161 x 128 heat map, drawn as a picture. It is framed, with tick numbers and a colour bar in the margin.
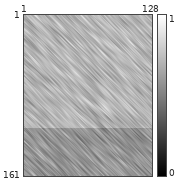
The grain runs diagonally down to the right. Overall the values sit about 70% of the way up the scale. The top part is higher, up to a seam about 70% of the way down.
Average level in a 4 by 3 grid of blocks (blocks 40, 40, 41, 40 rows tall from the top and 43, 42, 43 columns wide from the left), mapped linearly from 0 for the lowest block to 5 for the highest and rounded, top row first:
555
555
444
000
